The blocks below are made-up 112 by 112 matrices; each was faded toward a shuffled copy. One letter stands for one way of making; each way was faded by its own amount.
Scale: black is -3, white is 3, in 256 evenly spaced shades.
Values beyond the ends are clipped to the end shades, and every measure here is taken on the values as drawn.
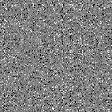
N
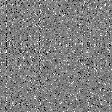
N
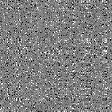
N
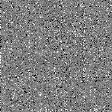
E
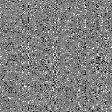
N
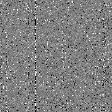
E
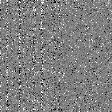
E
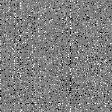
E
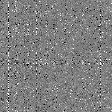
E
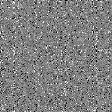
N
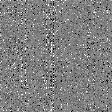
E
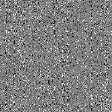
E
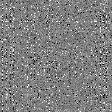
E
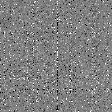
E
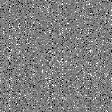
N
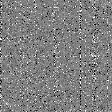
E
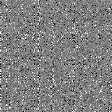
N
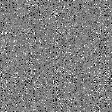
E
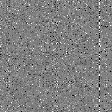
N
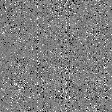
E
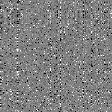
N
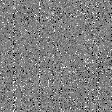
E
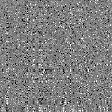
N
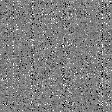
E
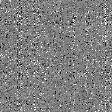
E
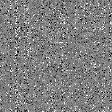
E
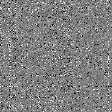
E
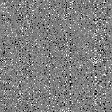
N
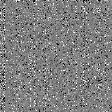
E
